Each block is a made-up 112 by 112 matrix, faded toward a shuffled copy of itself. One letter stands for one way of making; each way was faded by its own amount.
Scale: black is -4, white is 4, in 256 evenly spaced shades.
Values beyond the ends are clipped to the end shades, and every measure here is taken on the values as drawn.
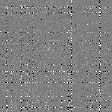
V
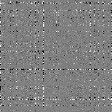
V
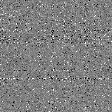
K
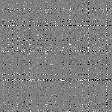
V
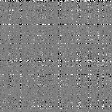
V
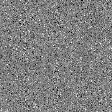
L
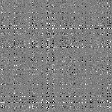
V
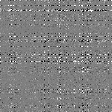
V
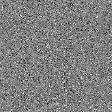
L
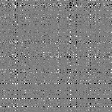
V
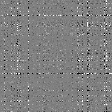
V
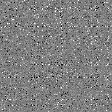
K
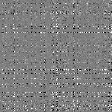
V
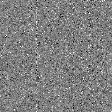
L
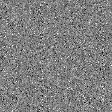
L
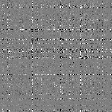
V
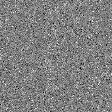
L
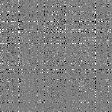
V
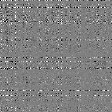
V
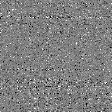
K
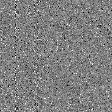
L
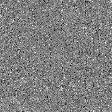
L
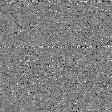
K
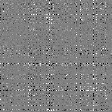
V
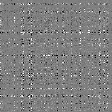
V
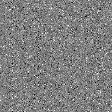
L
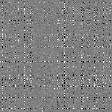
V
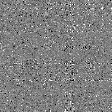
K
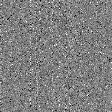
L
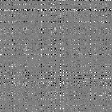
V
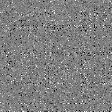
K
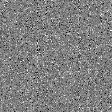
L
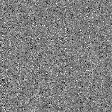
L
